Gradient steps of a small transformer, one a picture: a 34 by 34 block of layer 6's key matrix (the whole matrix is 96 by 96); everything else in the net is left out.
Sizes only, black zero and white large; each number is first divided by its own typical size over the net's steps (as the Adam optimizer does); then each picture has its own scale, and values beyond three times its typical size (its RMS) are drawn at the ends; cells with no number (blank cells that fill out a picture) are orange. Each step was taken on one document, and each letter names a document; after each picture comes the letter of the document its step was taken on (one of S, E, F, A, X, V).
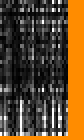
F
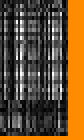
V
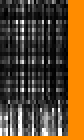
F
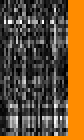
V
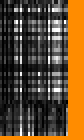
F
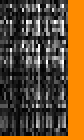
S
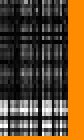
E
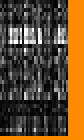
V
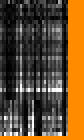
F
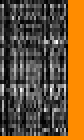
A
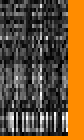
A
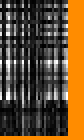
S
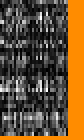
A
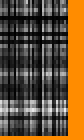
E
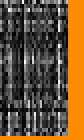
S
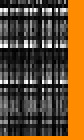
E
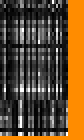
F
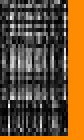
S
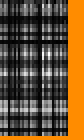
E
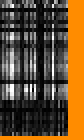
A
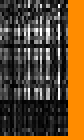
V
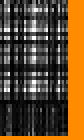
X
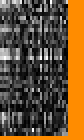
S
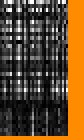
X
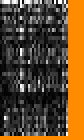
X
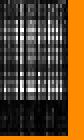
F
